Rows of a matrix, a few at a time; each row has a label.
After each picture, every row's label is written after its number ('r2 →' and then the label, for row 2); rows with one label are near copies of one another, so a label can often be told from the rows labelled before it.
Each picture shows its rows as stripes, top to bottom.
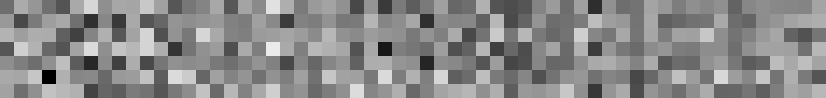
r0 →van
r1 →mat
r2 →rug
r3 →van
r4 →mat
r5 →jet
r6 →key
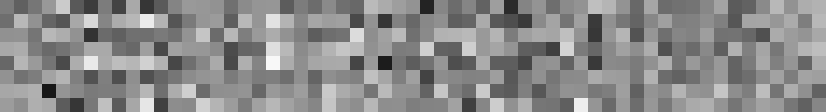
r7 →mat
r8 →van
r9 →key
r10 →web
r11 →van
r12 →mat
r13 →jet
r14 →rug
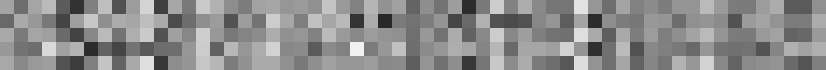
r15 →rug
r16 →van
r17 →rug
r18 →key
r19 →rug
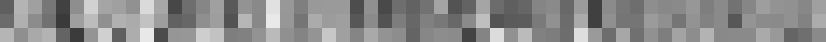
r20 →van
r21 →van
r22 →rug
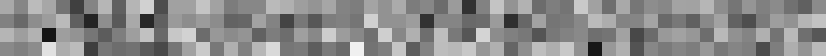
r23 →rug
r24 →mat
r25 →jet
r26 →key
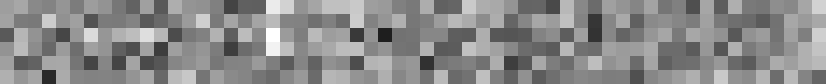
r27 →web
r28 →key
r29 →van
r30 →web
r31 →mat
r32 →jet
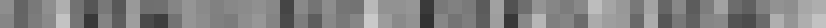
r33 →mat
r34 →mat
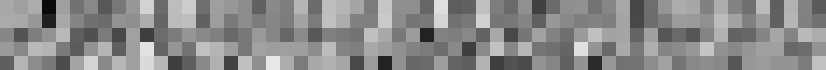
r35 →jet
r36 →jet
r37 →mat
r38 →rug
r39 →van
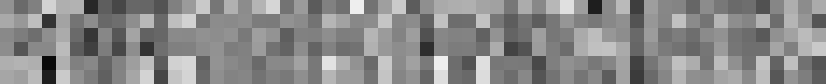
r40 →key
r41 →jet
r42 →mat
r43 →mat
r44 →jet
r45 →jet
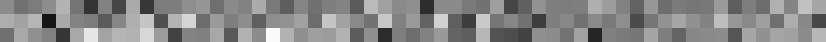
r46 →mat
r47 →jet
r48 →van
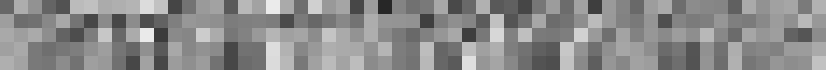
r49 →van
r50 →mat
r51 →rug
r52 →web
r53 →web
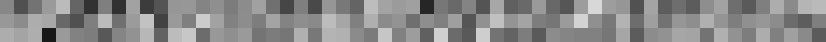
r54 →mat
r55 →rug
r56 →jet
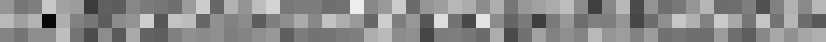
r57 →key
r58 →jet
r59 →mat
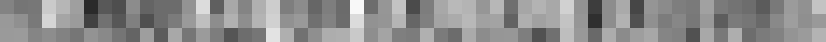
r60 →key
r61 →key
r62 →web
